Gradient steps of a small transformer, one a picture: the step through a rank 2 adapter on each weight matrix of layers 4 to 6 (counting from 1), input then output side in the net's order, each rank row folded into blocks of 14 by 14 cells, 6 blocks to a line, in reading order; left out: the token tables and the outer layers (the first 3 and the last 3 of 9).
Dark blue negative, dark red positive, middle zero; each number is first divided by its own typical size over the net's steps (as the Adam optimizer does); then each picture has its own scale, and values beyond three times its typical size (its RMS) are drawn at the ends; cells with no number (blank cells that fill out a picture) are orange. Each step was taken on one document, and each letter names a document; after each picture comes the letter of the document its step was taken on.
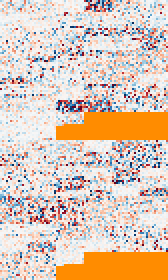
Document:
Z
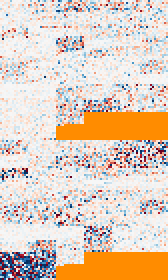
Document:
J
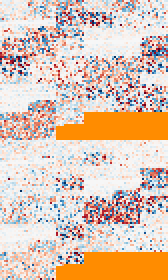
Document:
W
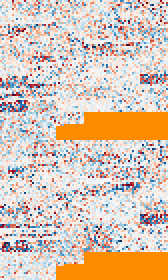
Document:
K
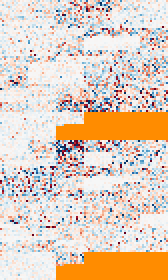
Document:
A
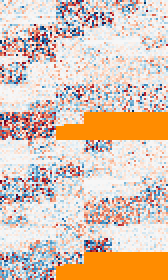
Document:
W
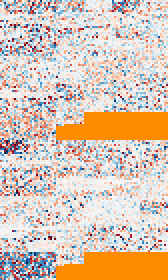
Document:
K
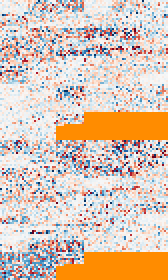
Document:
K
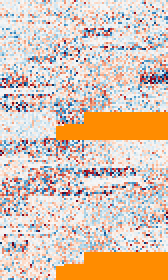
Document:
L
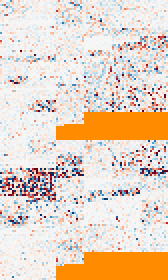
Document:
A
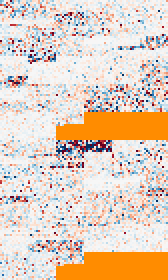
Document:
A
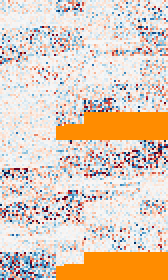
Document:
J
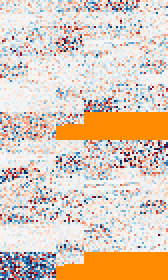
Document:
J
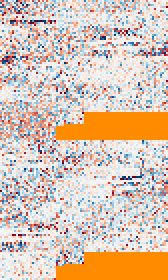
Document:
K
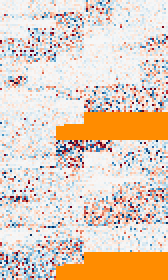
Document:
A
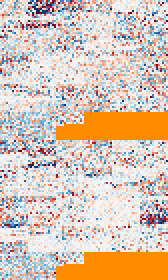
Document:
L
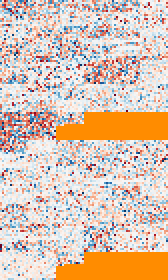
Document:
K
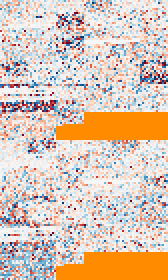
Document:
L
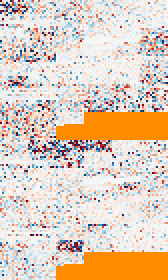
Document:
A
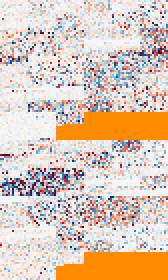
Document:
Z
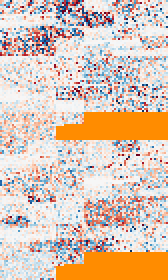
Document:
W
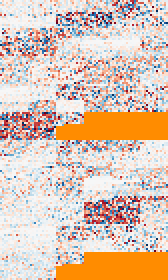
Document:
W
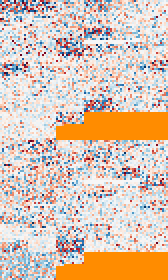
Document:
L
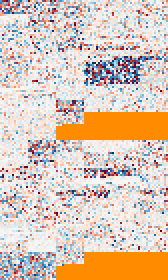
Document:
K
